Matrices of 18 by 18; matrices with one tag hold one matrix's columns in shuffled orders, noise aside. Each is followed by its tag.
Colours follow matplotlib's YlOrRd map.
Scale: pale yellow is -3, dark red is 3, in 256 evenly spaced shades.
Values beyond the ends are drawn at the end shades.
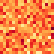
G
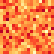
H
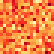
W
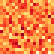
G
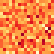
G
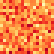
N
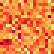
G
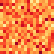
W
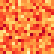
H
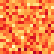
N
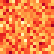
W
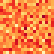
G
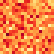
G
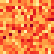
H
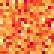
W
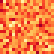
W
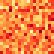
H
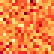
W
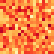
H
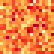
H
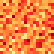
G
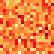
G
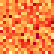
G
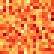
H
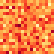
N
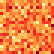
N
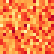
H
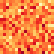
N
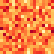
H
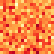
N
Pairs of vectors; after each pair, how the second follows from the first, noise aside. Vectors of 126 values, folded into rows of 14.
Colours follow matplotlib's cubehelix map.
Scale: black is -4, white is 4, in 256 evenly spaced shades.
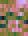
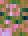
reversed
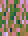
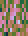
negated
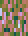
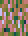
copied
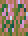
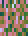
shuffled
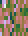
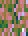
reversed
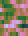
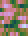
negated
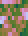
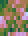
reversed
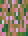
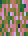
reversed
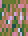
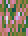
reversed
